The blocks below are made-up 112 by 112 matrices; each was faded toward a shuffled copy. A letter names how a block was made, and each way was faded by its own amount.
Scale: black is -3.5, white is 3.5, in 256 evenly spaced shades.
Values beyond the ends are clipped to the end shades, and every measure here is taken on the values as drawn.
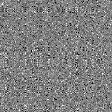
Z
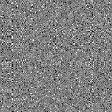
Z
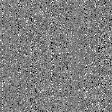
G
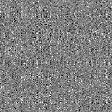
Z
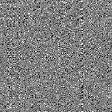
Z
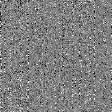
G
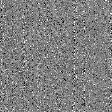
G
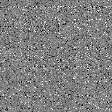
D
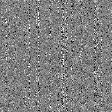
G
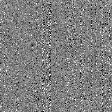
G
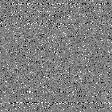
D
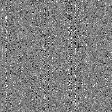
G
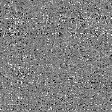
D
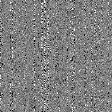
G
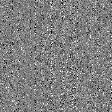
G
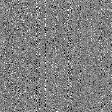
G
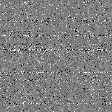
D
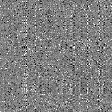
Z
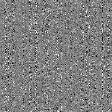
G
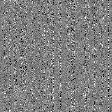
G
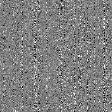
G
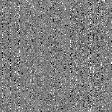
G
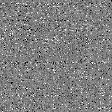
D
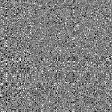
Z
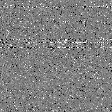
D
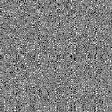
Z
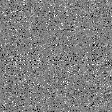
D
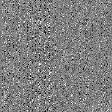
G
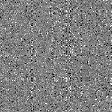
Z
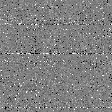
D
